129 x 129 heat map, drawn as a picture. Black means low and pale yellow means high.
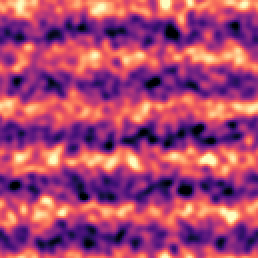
Stripes: horizontal, repeating 5 times. Ninth with the lowest average: bottom middle. Slope: none. Average level on the scale: 50%.
